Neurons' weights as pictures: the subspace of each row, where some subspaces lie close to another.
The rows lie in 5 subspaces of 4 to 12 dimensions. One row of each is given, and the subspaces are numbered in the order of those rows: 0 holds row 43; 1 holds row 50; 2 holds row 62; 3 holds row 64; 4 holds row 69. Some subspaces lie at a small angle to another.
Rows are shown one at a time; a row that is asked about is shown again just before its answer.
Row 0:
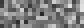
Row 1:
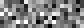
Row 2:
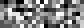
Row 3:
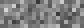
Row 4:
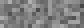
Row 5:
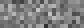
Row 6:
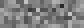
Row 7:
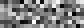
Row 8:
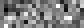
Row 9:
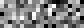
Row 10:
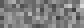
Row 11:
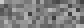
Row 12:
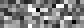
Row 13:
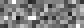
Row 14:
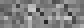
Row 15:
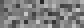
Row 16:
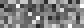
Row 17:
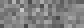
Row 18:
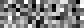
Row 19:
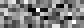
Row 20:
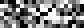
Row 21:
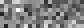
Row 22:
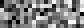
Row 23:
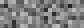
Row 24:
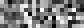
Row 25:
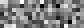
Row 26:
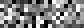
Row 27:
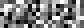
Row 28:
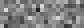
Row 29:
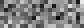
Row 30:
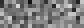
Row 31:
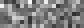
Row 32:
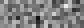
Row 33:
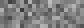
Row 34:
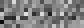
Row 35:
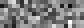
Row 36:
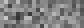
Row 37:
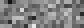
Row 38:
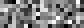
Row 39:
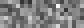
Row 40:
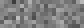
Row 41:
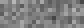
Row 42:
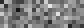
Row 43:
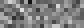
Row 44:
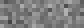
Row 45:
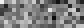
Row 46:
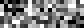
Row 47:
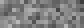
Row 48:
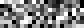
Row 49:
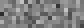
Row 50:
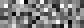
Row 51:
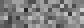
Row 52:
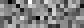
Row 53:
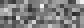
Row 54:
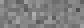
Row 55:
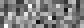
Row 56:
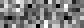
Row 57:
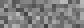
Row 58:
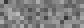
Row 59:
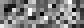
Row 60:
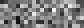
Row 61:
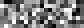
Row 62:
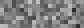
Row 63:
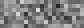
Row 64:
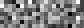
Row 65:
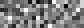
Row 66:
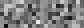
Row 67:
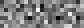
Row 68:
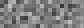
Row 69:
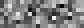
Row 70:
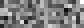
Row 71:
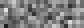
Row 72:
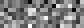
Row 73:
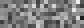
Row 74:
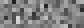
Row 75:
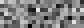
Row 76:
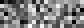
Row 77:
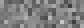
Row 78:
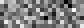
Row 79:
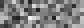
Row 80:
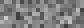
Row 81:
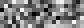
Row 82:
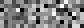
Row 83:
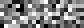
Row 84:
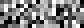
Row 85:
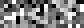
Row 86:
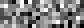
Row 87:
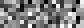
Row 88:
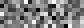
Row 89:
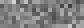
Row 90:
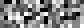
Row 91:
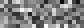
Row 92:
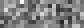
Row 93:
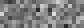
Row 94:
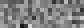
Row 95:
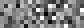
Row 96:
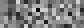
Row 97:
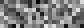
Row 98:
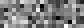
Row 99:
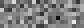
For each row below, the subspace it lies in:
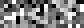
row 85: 2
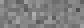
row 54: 4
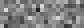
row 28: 3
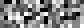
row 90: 0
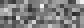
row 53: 2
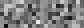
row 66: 4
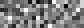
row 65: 0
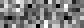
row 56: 0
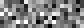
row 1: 4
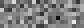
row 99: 2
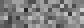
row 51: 2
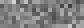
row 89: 4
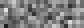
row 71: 3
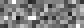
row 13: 2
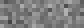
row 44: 2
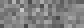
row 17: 2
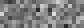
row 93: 4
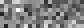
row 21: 0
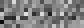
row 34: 0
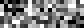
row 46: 0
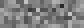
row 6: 3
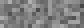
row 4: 2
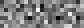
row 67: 3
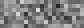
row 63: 4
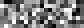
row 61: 2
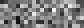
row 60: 2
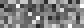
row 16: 4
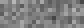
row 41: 3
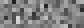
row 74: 2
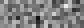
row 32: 0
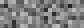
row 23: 1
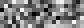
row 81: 0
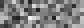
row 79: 2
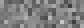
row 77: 2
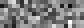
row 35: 3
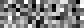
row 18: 0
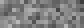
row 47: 2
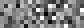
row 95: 0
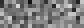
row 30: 3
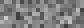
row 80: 0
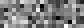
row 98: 3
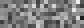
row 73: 0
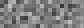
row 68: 0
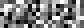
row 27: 4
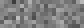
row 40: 2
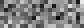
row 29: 4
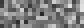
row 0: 2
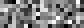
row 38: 4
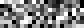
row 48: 1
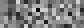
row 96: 4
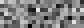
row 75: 1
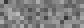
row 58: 0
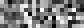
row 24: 2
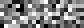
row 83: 0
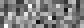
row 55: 4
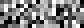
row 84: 2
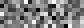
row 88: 4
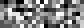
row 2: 0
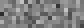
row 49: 4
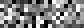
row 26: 0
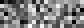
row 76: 1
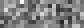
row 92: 2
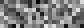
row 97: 0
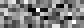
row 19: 1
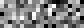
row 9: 4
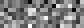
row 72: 1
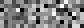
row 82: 2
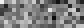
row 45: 3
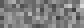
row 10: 2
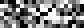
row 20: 3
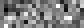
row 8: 4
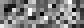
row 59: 2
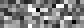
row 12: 1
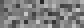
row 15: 4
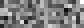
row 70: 2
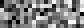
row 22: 2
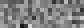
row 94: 2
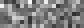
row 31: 3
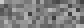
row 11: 3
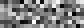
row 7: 3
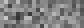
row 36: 0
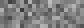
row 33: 0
